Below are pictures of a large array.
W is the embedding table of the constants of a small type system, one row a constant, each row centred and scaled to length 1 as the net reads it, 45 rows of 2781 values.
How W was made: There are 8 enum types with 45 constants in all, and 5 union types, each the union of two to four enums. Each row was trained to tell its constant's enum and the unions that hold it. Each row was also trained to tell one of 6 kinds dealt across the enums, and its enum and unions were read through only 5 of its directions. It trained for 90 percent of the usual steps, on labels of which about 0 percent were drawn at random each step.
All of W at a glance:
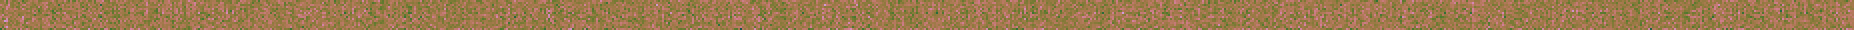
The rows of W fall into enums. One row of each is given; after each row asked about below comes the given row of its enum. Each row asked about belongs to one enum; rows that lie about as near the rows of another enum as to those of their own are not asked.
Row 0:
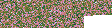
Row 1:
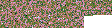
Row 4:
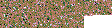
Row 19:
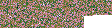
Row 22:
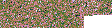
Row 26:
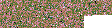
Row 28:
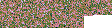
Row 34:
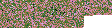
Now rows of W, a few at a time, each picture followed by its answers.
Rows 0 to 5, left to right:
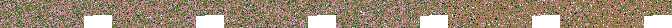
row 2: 0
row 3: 0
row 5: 1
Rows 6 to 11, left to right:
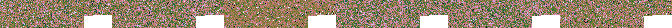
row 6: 28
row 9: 0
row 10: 34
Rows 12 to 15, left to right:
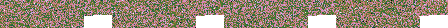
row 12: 28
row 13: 34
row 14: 28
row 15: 34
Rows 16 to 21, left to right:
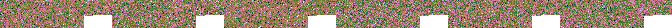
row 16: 28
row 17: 26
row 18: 1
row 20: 28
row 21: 34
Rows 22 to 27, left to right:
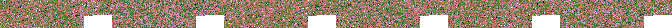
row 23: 0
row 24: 1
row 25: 34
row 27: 28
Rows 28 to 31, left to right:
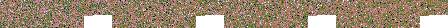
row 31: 1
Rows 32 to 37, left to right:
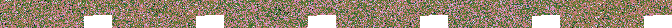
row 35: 0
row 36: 0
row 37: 34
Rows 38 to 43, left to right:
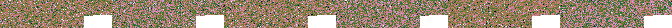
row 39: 28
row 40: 1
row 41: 0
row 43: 34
